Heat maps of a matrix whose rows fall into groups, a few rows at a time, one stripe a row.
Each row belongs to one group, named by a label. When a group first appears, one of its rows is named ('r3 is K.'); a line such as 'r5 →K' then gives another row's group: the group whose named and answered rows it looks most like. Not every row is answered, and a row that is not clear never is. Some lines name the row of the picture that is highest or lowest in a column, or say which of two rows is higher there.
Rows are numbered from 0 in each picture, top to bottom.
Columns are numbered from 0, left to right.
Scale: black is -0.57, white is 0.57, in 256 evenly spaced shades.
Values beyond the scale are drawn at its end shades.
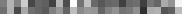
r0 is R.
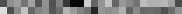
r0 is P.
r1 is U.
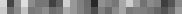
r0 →U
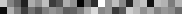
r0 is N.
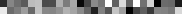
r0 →P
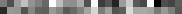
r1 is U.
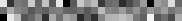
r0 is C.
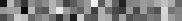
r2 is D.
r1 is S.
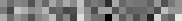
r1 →D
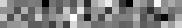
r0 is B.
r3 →R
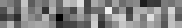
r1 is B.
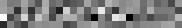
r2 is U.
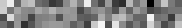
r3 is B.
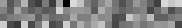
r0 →R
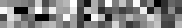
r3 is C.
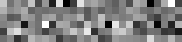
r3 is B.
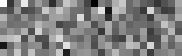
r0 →U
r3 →D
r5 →S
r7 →C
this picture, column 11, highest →2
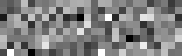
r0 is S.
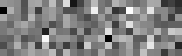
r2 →N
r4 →B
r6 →P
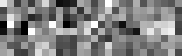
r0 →D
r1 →P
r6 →D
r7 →D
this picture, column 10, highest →4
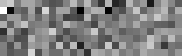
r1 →N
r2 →P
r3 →U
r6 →P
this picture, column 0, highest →1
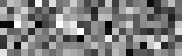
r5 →P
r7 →U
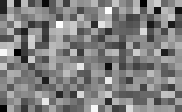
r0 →R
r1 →P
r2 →D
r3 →S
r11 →B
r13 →D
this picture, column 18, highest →15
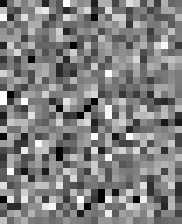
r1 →D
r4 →C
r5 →S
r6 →P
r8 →R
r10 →D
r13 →C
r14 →U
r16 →P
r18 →U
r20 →D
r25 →R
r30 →P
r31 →U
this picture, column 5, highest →20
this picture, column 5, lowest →19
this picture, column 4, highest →16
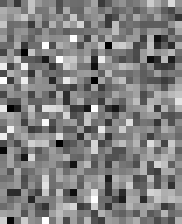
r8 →S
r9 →U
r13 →R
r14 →R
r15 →N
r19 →N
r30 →S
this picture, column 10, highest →5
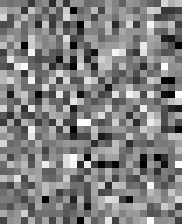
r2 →U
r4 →P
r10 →S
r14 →R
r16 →B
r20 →U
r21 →B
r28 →B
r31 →P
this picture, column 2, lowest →17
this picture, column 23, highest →9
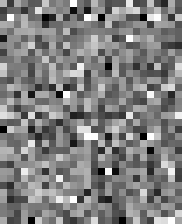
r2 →R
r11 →B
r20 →N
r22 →S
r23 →D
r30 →R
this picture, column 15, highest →24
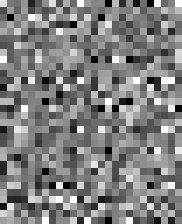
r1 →R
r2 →C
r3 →D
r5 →B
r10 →P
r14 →B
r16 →U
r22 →N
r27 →N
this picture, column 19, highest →11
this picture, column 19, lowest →0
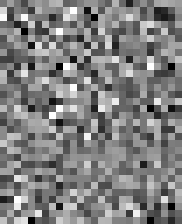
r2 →U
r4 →S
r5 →P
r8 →B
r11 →D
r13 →S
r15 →S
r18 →C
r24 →D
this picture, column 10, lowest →8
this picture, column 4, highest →3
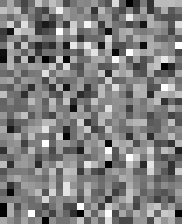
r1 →S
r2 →U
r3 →R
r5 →P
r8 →R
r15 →B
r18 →D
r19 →C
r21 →P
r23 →N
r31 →B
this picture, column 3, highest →3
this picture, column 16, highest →8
